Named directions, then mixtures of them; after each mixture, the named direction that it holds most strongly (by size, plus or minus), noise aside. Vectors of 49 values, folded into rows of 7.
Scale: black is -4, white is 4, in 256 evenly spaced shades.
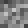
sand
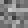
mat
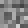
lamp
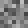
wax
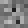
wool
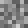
wax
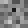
wool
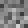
lamp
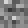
mat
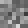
lamp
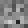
wool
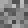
wax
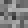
mat
